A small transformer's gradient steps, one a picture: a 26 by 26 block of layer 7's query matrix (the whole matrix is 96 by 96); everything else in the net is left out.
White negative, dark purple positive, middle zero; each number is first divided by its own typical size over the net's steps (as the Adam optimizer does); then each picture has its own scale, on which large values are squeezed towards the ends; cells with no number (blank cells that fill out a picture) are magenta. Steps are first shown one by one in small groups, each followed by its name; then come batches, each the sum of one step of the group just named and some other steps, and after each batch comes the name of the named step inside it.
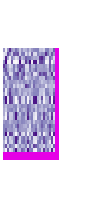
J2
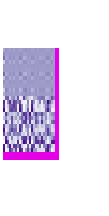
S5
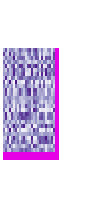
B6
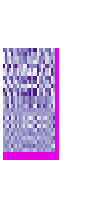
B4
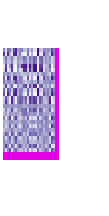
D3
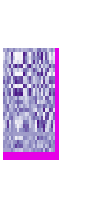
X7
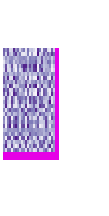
D3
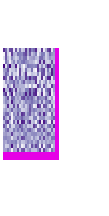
B4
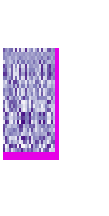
S5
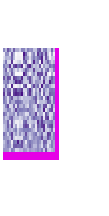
X7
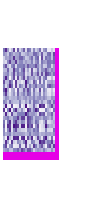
B6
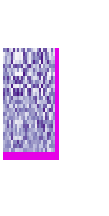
X7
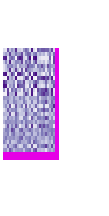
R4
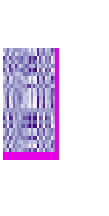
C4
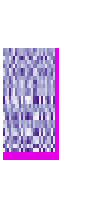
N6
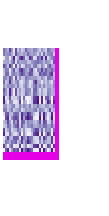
N6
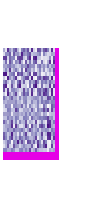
R4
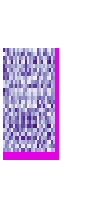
C4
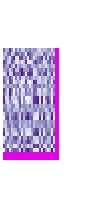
N6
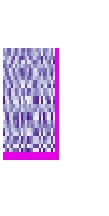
N6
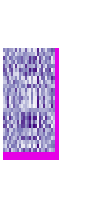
C4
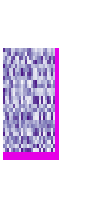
N6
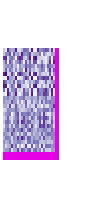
R4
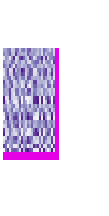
N6
